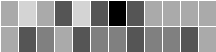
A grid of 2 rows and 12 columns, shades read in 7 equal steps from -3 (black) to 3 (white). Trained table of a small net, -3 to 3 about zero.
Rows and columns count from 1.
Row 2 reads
1 -1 0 1 -1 0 0 -1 0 0 -1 1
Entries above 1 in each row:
2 0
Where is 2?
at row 1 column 2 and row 1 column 5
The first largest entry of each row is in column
2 1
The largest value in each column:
1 2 1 1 2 0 0 -1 1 1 1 1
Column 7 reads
-3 0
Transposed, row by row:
1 1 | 2 -1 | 1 0 | -1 1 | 2 -1 | -1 0 | -3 0 | -1 -1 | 1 0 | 1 0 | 1 -1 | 1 1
